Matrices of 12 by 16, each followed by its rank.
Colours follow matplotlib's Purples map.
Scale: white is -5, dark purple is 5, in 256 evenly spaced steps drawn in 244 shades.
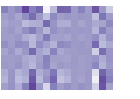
two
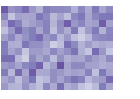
full rank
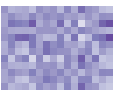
two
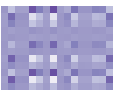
one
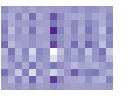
two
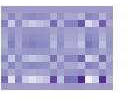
one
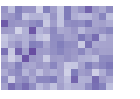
full rank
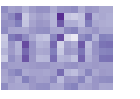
two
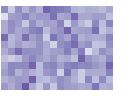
full rank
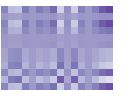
one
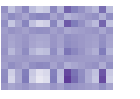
one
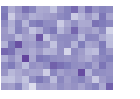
full rank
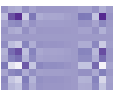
one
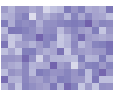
full rank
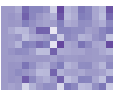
two
